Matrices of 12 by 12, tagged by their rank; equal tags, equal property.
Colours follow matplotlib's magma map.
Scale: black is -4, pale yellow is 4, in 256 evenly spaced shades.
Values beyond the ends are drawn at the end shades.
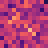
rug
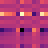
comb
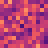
rug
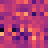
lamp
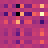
comb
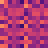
lamp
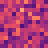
rug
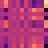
comb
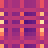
comb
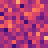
rug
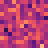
rug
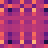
comb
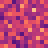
rug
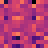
lamp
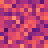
rug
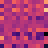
lamp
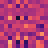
lamp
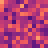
rug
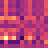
lamp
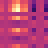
comb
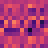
lamp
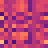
lamp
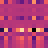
comb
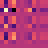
comb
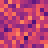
rug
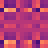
comb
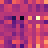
lamp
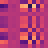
comb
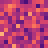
rug
